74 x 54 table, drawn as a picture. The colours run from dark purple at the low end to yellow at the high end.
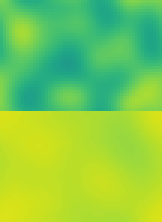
The table splits into 2 rows of 1 panel. Panel 1,1: high, smooth. Panel 2,1: very high, smooth, faint in contrast.
